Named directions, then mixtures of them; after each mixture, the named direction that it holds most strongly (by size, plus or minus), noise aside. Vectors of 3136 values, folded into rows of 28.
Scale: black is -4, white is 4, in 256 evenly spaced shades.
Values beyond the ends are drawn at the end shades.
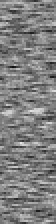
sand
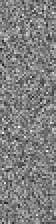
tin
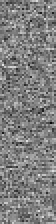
tin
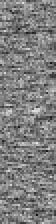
sand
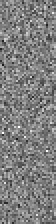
tin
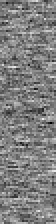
sand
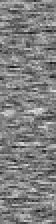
sand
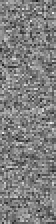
tin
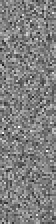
tin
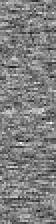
sand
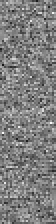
tin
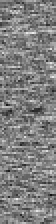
sand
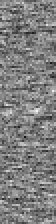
sand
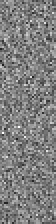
tin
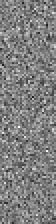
tin
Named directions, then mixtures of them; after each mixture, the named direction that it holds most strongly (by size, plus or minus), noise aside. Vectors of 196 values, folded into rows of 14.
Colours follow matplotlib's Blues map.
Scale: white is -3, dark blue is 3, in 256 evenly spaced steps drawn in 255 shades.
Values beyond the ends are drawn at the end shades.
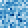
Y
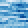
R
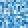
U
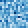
U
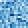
Y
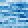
R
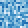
U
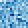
Y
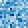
Y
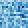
U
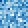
Y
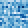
U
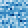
Y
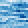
R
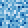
U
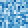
U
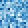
Y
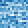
Y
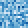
U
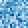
Y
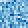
U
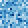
Y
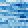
R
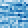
R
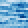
R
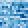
R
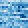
R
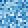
Y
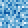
U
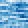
R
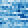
R
